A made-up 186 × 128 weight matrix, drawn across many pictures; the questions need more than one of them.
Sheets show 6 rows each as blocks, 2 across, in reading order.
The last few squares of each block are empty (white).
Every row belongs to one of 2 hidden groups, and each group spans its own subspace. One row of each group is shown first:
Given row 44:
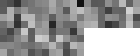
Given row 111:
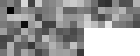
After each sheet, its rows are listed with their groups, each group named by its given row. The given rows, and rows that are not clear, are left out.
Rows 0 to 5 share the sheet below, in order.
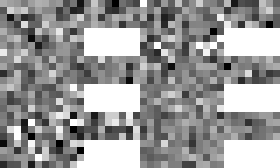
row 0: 111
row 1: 111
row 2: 44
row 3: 111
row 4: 111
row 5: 44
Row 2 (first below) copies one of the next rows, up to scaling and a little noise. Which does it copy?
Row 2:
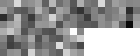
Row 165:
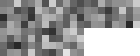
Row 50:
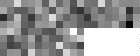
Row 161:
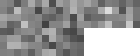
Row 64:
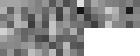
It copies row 50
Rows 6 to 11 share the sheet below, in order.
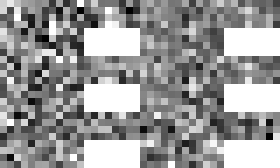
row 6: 44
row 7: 44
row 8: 111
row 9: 44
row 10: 111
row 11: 44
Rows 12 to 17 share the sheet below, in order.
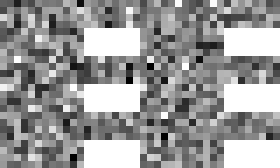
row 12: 44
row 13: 111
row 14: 44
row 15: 111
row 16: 111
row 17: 111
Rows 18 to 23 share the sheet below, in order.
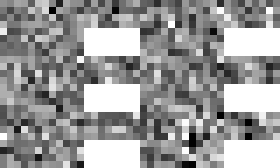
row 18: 111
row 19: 44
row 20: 44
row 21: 44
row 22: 111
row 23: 44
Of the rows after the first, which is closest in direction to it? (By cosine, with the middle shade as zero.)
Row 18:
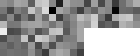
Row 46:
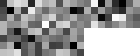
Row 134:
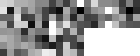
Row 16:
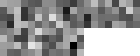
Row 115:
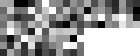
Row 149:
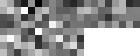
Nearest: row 46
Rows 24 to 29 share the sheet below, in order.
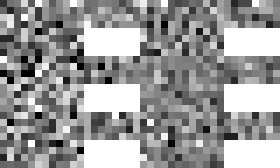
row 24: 111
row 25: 111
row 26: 111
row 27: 44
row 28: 111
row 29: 111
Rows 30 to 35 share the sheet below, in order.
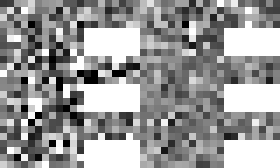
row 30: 111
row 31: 44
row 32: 111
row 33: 44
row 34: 111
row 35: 111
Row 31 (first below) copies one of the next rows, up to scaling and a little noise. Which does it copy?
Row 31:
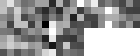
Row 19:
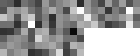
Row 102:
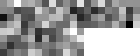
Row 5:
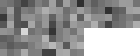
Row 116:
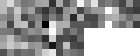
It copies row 116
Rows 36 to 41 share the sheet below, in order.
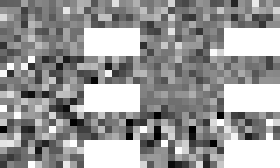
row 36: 111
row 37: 111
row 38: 111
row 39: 111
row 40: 44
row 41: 44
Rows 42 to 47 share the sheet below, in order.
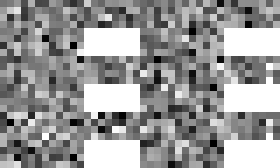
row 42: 111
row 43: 44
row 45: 44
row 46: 111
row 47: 44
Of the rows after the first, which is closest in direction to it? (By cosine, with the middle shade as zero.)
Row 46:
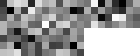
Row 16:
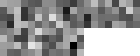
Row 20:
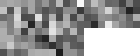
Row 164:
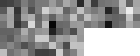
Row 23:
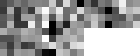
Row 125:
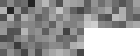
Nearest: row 125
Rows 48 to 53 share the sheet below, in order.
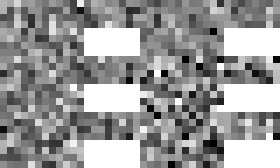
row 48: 44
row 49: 44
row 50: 44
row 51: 111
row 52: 44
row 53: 44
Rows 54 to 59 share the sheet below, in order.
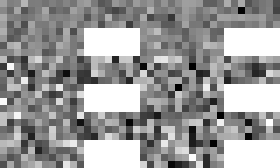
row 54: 111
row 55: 111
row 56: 111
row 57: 111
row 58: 44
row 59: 44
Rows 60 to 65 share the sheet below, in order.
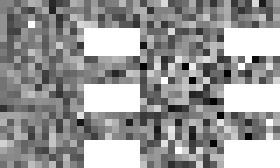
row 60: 111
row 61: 111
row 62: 111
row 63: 111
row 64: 44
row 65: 44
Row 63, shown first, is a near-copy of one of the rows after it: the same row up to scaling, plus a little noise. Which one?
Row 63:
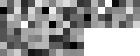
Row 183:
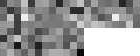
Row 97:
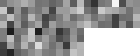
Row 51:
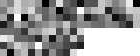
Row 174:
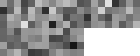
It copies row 174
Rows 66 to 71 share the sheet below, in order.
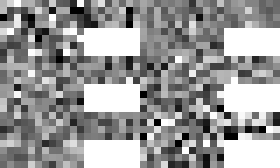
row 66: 44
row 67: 44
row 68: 111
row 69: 111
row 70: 44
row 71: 111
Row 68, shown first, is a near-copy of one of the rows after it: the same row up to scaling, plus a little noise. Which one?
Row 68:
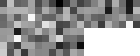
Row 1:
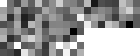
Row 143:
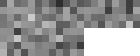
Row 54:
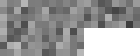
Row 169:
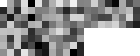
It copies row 143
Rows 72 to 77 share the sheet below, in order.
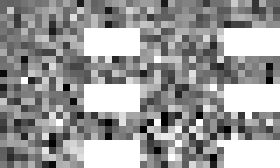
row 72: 44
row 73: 111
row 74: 111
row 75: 44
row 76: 44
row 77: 111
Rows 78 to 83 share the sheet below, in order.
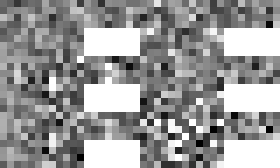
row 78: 44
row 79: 44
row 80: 44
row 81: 111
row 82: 44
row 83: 111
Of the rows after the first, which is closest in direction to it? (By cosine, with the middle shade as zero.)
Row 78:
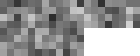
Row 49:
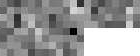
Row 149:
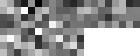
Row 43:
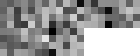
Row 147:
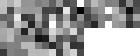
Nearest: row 49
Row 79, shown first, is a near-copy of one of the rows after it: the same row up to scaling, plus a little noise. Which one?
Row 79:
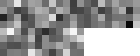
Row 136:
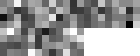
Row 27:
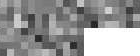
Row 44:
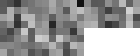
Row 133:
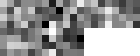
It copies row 136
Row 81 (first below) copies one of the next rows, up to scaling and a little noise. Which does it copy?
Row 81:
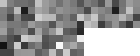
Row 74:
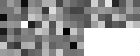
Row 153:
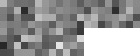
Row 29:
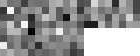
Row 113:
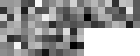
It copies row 153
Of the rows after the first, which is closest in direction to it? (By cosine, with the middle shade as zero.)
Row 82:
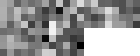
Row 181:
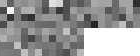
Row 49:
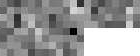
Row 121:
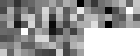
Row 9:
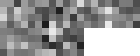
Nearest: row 9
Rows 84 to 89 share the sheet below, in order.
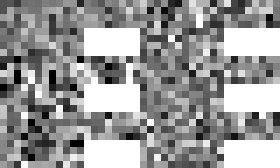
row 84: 44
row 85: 111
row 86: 44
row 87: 111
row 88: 111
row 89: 111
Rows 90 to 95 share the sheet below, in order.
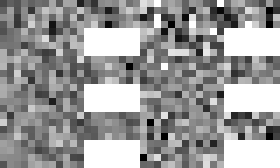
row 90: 44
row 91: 44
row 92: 44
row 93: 111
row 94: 44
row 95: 111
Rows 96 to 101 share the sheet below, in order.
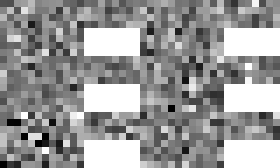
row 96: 111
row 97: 111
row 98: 111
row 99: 44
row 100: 111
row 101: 111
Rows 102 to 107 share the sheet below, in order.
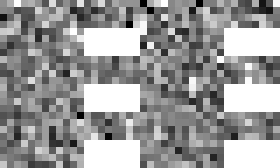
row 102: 44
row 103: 111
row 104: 111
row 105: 44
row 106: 44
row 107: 44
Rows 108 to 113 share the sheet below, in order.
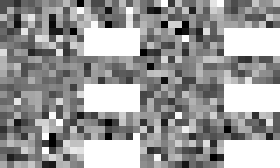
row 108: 44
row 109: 111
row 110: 111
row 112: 44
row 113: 111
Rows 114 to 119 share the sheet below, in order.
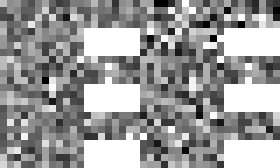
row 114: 111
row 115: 111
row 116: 44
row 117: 44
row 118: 111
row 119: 111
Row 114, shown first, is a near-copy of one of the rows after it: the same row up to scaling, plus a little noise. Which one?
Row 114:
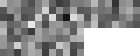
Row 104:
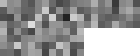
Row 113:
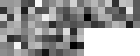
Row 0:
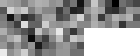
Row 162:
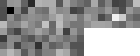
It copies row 104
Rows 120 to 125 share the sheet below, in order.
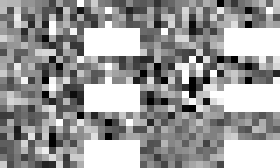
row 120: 44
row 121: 44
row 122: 44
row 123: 44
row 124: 44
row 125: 111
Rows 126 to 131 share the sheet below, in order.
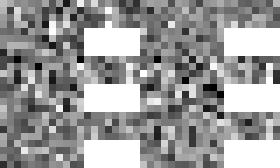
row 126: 44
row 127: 111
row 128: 44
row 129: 44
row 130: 111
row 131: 44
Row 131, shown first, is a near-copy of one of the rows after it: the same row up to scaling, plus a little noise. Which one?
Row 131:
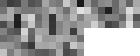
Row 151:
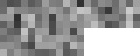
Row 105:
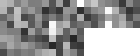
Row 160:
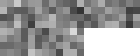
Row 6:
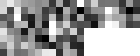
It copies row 151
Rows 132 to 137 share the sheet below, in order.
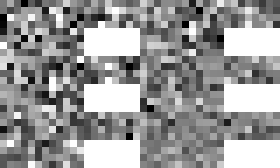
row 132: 111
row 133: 44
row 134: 44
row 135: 111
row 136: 44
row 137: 111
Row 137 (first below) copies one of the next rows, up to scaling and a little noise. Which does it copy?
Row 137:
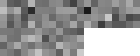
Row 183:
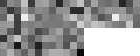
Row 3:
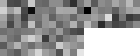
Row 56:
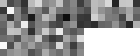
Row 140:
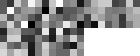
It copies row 3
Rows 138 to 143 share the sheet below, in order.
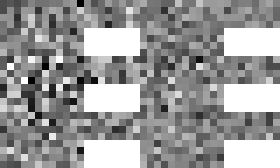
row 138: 44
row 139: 111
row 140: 111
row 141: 111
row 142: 111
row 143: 111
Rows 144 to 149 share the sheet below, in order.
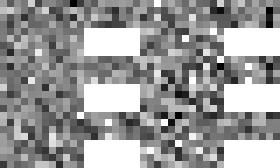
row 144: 111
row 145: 44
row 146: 111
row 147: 44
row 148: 44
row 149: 111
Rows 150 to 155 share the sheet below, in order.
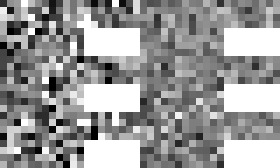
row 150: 111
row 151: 44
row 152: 44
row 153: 111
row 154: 111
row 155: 111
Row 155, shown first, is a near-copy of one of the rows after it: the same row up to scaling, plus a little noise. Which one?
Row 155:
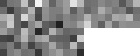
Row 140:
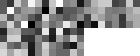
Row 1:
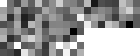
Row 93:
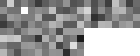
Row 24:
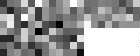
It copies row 24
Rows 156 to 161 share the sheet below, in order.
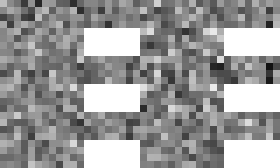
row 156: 111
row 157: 44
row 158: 44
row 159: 44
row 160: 44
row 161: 44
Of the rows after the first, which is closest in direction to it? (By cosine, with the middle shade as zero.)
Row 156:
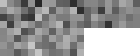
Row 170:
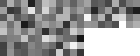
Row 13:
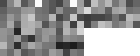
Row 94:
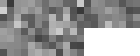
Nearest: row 94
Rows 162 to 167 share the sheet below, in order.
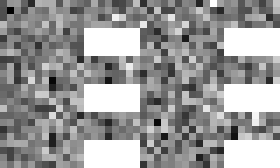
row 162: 111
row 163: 111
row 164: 44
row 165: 44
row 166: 44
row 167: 111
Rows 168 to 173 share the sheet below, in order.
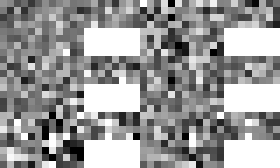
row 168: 111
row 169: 111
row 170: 111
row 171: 111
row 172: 44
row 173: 44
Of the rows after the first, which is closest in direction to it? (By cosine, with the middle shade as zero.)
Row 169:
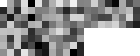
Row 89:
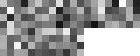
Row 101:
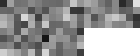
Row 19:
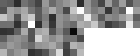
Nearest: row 89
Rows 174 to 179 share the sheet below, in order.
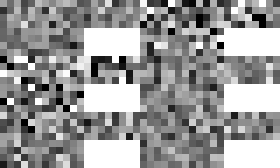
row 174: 111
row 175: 111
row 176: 111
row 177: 44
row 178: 111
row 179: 111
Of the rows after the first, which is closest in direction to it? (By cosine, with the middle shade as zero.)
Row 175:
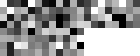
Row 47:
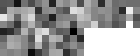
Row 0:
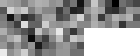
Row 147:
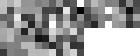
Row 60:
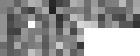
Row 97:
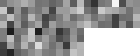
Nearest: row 60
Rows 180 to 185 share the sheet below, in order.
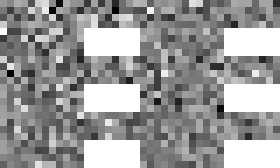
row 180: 111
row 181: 111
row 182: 111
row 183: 111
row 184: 44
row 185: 44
